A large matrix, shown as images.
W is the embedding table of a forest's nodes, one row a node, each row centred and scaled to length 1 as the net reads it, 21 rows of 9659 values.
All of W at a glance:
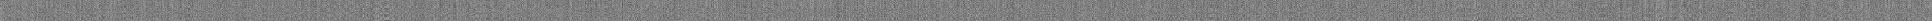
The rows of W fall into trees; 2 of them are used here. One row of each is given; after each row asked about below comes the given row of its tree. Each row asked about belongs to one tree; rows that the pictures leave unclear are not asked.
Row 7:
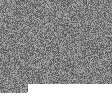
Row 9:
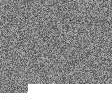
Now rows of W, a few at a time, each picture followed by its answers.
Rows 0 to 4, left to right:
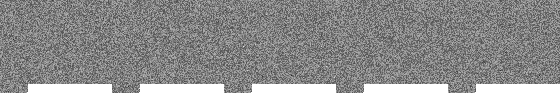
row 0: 7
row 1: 9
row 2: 7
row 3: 9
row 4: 7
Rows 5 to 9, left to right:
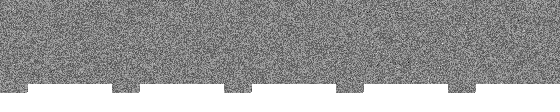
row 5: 7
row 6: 7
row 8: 9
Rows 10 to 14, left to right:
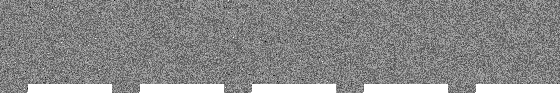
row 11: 9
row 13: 7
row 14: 9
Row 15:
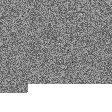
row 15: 9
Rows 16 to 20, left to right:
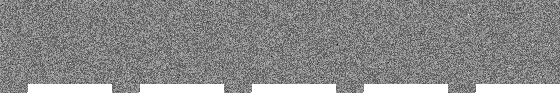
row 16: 9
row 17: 7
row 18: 7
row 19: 7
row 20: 9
